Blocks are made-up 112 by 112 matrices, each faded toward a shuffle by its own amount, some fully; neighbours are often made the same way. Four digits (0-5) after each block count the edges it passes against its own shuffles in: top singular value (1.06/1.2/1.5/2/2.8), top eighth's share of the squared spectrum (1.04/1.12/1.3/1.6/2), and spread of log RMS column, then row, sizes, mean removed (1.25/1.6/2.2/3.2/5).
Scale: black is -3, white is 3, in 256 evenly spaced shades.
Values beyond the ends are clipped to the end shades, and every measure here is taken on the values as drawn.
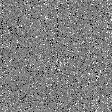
1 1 2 0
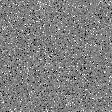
0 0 0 0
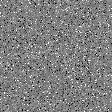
0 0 0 0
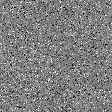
0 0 0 0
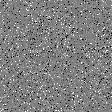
3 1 0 0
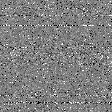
2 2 0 3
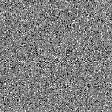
4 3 1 2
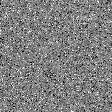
2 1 0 0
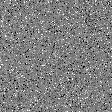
0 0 0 0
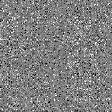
4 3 2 1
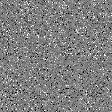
3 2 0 1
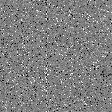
3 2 1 0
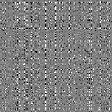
5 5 4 3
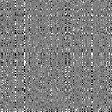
5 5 4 3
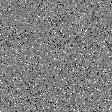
2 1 0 0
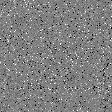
2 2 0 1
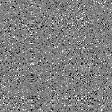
4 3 2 2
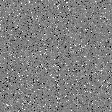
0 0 1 0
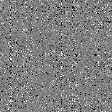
2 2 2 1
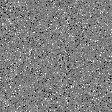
0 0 0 0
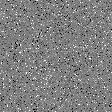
0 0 0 0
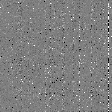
4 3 2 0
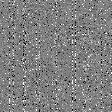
2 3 3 1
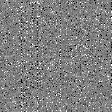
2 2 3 1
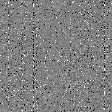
2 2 2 1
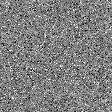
0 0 0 1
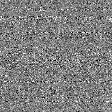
1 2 0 3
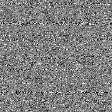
1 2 0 4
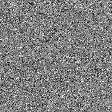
0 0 0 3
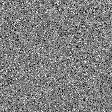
0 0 0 1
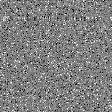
4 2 1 1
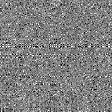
4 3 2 3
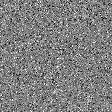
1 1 0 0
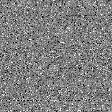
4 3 1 2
